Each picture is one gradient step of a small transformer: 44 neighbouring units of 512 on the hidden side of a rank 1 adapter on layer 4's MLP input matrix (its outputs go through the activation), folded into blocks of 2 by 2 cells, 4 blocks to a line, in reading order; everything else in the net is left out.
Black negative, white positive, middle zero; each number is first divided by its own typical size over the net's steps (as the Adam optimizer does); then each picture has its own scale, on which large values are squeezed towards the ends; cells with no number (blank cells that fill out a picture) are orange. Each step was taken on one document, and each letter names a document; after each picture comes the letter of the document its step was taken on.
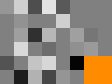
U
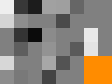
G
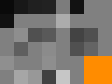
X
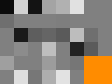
G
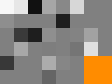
G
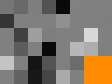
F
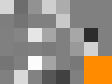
U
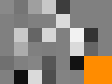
U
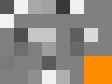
X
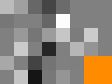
F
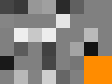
X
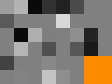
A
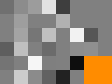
U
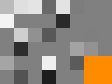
A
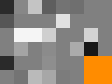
X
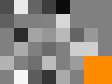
F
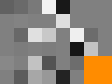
U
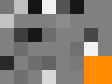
G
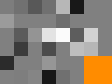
X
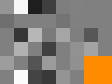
F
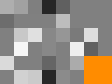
F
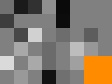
F
